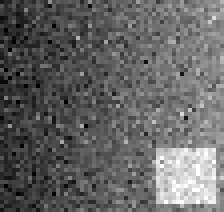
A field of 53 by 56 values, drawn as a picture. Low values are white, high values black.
No regular stripes run through it. The ninth with the lowest average is the bottom right. Values rise toward the left. An odd patch, lower than its surroundings, sits in the bottom right.
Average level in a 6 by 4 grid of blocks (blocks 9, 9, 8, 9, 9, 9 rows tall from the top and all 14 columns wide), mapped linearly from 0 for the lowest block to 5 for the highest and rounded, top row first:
5432 / 5432 / 5432 / 5432 / 5430 / 5430
